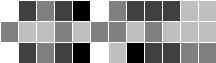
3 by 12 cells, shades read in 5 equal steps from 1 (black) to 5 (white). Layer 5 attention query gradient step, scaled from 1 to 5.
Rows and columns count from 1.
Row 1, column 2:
2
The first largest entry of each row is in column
1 2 1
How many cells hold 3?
10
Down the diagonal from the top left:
5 4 3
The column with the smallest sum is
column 5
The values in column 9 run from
2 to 3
